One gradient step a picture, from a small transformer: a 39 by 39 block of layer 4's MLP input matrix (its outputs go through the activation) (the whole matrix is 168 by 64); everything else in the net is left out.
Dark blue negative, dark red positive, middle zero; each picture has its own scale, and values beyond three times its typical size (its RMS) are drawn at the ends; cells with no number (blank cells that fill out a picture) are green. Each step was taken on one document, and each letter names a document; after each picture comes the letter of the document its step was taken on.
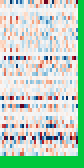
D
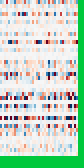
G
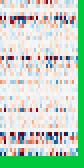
D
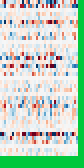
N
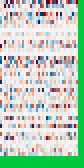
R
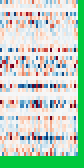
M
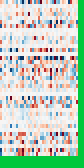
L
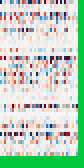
D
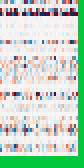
G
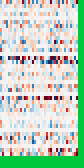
L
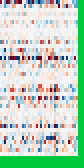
N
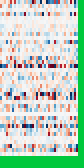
G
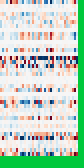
M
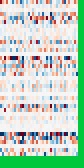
D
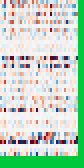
D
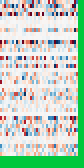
G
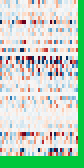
L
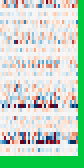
N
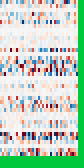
L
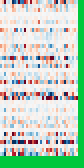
D
